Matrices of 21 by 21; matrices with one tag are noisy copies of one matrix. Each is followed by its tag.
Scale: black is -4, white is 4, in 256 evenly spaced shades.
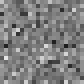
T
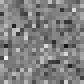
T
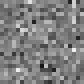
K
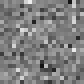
K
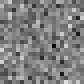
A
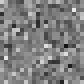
T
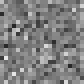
T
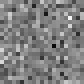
A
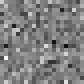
T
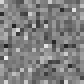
T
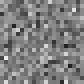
T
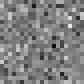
A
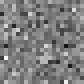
T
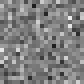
A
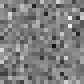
A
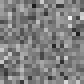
A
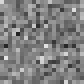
T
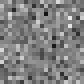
A
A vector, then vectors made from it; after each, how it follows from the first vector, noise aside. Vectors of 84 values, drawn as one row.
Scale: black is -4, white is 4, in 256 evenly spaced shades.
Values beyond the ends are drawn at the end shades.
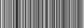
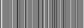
partly zeroed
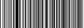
scaled up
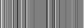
partly zeroed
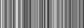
sign-scrambled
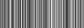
wrapped around
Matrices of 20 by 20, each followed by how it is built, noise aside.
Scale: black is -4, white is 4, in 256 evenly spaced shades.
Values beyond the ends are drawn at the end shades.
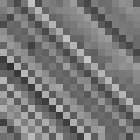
Toeplitz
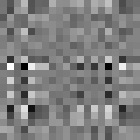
low rank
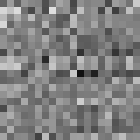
low rank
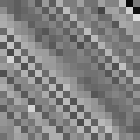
Toeplitz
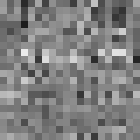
low rank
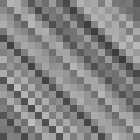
Toeplitz
